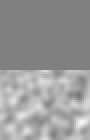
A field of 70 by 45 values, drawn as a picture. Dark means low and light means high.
The table splits into 2 rows of 1 panel. Panel 1,1: middling, flat. Panel 2,1: high, blotchy.
